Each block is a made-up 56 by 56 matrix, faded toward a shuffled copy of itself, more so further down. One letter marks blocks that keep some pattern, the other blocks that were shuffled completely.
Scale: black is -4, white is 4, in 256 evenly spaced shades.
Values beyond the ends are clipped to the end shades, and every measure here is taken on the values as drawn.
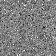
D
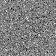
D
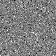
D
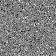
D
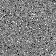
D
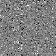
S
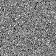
D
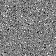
D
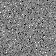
D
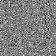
S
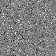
D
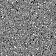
D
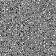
S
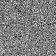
D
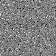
D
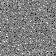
D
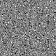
S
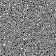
S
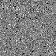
S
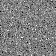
D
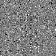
S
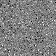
D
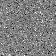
D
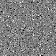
S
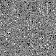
S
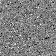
D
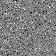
D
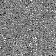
S
